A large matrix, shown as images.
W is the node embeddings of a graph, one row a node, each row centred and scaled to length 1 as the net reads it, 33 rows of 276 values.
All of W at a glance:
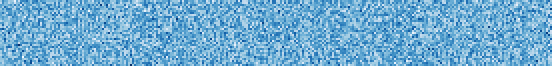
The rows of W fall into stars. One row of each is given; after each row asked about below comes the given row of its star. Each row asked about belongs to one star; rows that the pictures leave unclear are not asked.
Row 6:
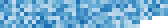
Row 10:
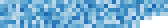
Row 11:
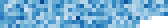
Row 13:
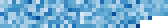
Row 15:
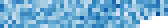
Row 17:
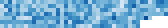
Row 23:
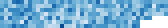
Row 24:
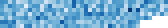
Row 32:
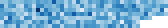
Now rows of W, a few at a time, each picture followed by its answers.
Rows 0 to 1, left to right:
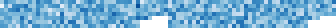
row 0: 13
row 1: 13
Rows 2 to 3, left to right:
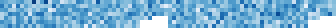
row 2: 6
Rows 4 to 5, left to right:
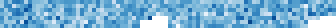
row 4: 23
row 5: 15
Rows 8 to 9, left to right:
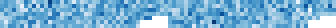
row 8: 24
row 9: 10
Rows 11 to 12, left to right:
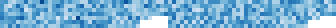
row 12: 11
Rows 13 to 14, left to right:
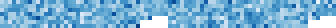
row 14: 6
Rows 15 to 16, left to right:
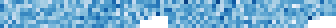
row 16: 11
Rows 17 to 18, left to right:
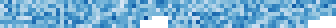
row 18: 17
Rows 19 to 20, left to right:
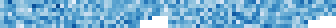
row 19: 24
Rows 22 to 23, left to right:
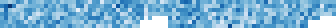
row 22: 15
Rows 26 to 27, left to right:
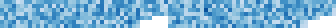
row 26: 24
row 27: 32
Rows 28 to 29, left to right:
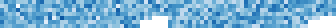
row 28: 13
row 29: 15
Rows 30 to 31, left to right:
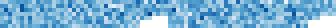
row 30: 10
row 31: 10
